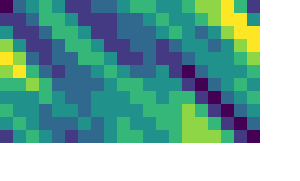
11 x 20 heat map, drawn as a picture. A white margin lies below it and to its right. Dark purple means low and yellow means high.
Slope: none. Odd rows or columns: none. Grain: diagonal, down to the right. Calmest part: bottom middle. Ninth with the highest average: top right.
